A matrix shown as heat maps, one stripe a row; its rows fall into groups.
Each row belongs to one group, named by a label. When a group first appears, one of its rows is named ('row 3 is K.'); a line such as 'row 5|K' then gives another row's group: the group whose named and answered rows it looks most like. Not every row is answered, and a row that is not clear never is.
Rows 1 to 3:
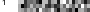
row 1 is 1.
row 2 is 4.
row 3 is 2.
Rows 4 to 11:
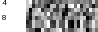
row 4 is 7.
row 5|1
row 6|4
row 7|2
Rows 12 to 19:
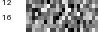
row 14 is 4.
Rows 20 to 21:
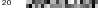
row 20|1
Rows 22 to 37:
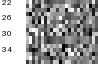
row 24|1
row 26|2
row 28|2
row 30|2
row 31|7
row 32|7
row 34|4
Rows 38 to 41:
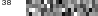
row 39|2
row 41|4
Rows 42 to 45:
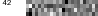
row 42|2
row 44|4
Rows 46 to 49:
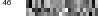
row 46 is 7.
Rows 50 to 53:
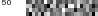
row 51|1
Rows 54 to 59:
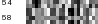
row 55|4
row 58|4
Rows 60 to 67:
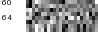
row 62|7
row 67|2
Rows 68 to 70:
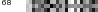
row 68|1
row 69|7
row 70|1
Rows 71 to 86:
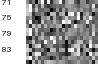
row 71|2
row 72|7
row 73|7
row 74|1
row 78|7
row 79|7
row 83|1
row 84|4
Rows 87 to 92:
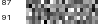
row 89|1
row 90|7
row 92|2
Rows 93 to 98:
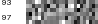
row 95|2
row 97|2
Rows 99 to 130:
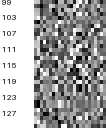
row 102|1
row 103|7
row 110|1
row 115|1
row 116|4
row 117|4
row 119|1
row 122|2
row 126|7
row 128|1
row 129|7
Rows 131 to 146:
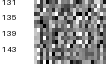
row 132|4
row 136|4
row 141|1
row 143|7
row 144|2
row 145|7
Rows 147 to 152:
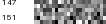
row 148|7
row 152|1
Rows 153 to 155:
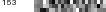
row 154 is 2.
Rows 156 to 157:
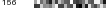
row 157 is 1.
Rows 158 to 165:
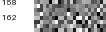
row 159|7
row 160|4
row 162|1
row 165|1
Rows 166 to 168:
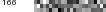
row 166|4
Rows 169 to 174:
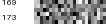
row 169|1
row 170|7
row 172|4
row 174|1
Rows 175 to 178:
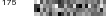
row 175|7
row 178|7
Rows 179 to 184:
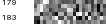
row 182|1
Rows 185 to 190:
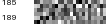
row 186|1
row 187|4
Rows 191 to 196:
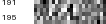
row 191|2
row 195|4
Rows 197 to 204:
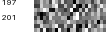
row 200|4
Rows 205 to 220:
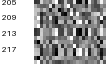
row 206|2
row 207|7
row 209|7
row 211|7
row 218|1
